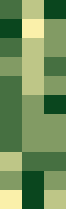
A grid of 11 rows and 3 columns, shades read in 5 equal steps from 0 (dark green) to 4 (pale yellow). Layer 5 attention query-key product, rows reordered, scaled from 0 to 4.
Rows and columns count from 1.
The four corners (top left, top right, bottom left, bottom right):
1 0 4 3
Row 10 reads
2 0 2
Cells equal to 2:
11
